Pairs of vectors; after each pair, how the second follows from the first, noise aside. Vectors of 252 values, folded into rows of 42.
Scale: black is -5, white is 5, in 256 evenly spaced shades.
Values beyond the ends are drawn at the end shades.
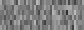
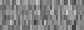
sign-scrambled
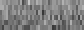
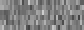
sign-scrambled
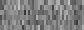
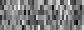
scaled up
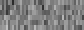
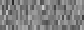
sign-scrambled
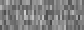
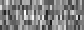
scaled up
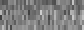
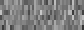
sign-scrambled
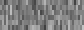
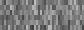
sign-scrambled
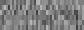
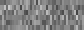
sign-scrambled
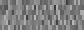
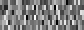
scaled up
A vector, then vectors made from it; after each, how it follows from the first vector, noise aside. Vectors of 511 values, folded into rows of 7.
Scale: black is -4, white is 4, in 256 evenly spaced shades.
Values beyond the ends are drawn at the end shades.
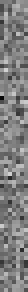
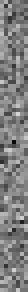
wrapped around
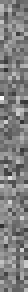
negated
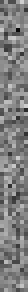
wrapped around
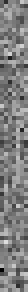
wrapped around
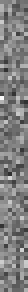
negated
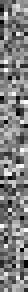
scaled up
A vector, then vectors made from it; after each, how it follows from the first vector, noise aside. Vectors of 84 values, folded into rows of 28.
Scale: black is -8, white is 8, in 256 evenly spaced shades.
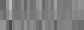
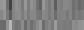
negated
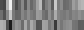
scaled up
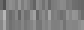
wrapped around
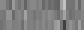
wrapped around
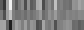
scaled up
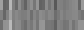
sign-scrambled
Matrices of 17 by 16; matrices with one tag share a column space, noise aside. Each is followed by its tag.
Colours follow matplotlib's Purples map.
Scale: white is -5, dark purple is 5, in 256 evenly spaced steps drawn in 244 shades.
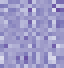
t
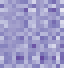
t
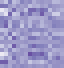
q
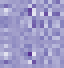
q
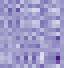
t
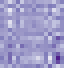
t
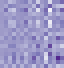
t
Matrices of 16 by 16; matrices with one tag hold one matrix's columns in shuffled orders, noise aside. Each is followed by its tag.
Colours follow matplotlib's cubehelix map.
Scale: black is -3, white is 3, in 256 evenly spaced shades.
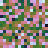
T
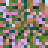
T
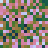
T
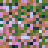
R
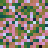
R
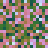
T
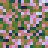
T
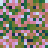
T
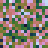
T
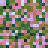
T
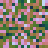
T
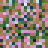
T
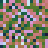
T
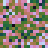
T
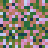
T
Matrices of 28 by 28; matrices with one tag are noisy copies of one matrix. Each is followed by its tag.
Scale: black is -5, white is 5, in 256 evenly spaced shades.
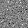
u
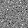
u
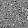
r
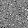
r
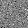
r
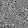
r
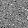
r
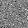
r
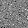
r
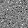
u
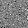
r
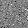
r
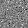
u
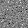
u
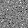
u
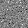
u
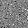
r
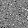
r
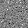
u
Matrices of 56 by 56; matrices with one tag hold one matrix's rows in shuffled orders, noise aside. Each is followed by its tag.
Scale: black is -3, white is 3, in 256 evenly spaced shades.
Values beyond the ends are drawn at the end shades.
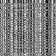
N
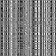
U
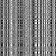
U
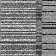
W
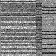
W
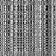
N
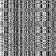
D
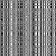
U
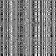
U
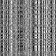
U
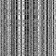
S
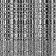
N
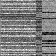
W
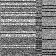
W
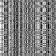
D
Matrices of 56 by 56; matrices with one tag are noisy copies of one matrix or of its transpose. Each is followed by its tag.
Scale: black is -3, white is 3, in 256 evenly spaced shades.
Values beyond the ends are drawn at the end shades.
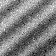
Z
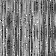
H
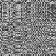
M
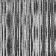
H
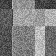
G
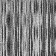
H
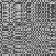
M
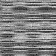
H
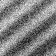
Z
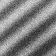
Z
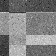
G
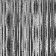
H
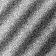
Z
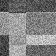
G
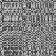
M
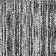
H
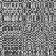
M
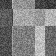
G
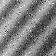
Z
